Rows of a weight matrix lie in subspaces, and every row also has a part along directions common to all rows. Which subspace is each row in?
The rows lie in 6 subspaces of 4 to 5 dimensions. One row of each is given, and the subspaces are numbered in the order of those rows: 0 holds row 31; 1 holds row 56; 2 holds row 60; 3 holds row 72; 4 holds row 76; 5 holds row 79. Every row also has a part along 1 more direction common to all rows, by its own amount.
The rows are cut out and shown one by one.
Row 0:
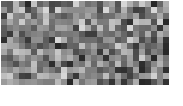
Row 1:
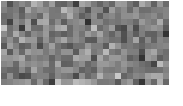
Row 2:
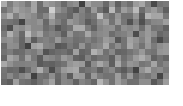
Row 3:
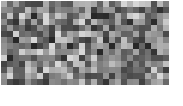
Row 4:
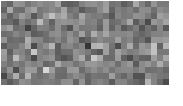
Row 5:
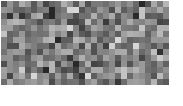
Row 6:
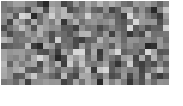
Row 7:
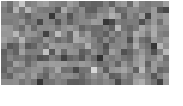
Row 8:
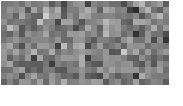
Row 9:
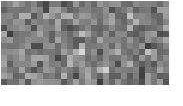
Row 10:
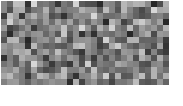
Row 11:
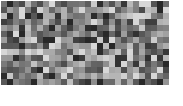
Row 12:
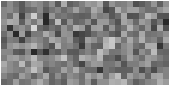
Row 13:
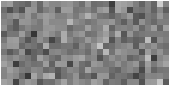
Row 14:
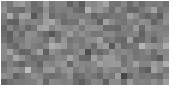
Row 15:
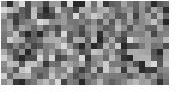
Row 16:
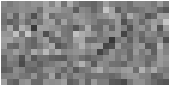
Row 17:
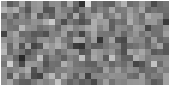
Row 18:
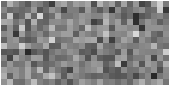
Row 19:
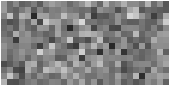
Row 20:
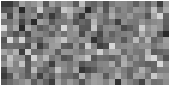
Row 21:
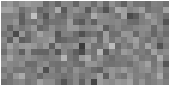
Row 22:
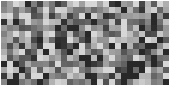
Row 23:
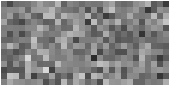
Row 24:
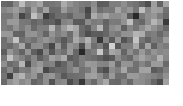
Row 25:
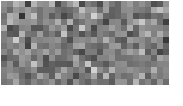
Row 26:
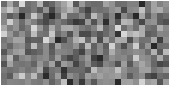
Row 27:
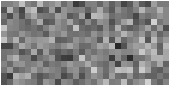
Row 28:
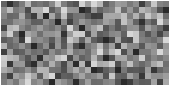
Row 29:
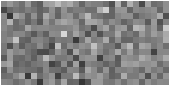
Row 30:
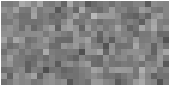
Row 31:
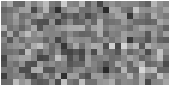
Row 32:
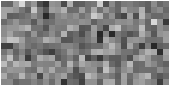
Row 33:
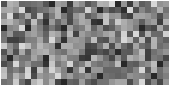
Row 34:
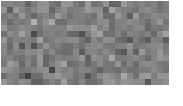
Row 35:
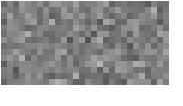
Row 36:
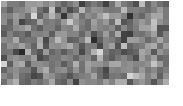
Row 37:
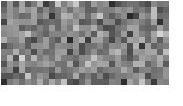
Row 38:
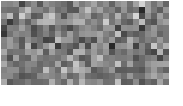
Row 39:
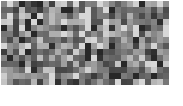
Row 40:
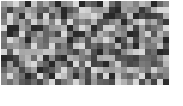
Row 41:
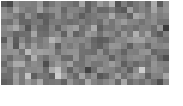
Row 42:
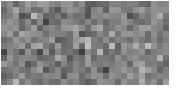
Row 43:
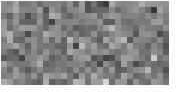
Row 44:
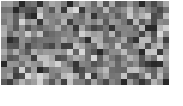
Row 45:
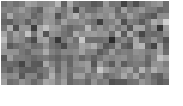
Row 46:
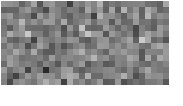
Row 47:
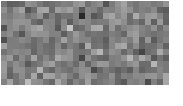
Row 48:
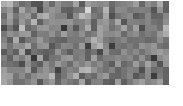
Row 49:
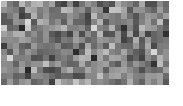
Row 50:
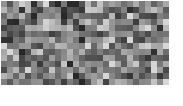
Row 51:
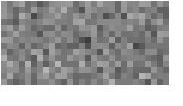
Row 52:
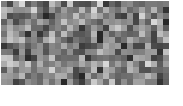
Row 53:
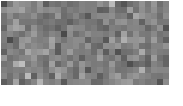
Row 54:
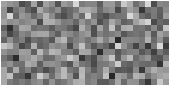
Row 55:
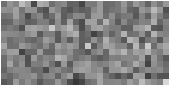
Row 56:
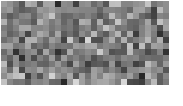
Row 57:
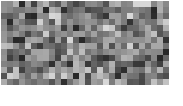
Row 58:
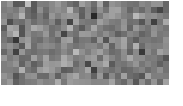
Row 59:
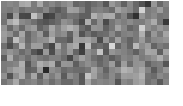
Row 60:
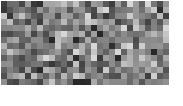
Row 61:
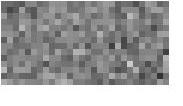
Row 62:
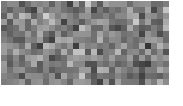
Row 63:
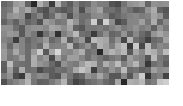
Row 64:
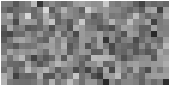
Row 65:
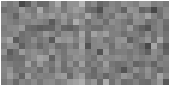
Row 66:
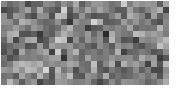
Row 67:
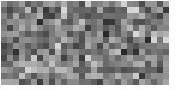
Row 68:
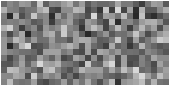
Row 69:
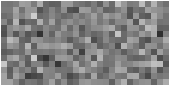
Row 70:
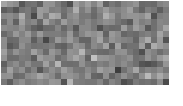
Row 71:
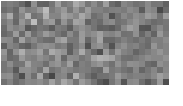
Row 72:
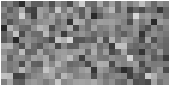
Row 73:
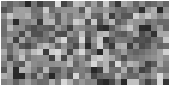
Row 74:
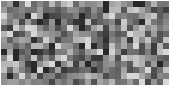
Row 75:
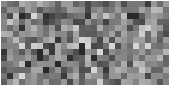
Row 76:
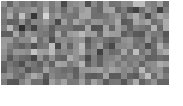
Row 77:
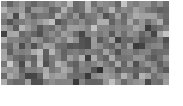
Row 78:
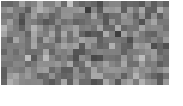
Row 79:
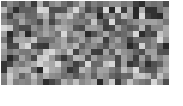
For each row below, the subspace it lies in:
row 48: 2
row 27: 3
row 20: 2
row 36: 5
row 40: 3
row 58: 3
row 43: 1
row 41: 2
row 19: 4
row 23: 5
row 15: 0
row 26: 5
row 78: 5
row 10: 3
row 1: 2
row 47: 3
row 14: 1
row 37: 1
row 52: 0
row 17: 0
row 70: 5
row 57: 1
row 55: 1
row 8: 4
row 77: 0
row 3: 4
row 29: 2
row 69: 5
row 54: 3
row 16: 4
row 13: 2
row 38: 5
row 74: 3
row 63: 1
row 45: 4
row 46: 5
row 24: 3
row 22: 5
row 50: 1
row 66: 4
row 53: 2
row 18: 2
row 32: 0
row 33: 2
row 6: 0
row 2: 5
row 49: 2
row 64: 1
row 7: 4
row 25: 3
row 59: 5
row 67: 4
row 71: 1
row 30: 4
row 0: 3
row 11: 2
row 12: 4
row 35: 1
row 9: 0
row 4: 3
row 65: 1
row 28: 3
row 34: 0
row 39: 2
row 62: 0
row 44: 5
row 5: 5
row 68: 5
